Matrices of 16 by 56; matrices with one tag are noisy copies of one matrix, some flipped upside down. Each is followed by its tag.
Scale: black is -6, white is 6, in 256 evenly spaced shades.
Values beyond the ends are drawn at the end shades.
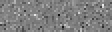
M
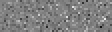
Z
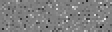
Z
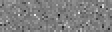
M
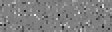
M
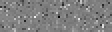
M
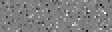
Z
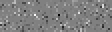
M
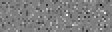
Z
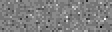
Z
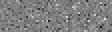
Z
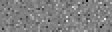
Z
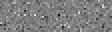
M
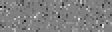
M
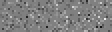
Z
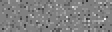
Z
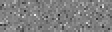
M
